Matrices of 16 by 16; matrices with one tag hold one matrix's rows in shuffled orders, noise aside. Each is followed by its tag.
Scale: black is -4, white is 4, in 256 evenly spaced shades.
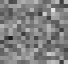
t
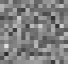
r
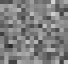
t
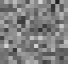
r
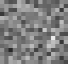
t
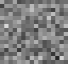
r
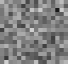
r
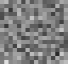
r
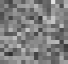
t
